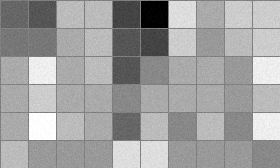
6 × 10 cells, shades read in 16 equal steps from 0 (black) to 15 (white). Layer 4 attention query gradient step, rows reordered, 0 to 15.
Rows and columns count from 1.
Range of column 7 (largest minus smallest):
5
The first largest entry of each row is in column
7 7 2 2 2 5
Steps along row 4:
up down same down up same same down up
